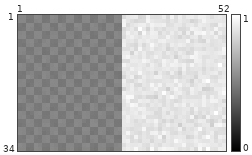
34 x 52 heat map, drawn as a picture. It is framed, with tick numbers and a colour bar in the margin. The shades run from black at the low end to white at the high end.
It is made of 1 by 2 panels. Panel 1,1: middling, checkered, faint in contrast. Panel 1,2: very high, fine-grained, faint in contrast.
